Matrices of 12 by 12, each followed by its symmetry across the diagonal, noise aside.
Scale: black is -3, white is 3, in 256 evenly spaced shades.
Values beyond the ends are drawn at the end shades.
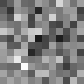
neither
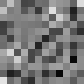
symmetric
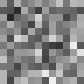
symmetric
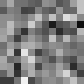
antisymmetric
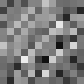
symmetric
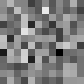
neither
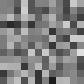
antisymmetric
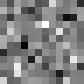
antisymmetric
